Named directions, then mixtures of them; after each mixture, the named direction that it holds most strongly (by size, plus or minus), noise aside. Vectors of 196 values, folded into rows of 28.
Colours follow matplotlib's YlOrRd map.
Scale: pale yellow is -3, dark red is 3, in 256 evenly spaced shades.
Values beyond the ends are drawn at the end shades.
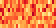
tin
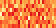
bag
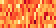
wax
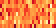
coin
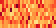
bag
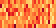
coin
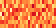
bag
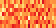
bag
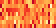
coin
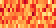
tin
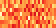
bag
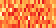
bag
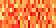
bag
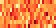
wax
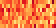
tin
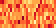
wax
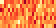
wax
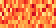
tin
